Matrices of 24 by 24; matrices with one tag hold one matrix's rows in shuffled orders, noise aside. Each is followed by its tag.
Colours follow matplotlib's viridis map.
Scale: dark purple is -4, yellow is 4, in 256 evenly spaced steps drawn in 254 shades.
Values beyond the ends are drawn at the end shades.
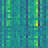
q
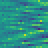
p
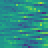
p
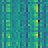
q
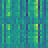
q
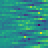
p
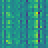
q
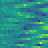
p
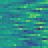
p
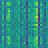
q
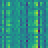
q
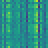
q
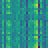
q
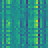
q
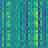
q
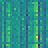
q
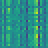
q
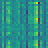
q
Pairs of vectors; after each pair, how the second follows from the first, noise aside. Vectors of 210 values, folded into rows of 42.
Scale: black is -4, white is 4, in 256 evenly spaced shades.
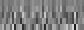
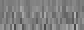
shrunk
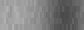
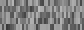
shuffled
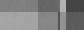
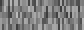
shuffled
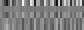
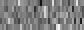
shuffled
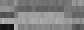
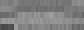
shrunk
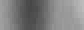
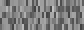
shuffled
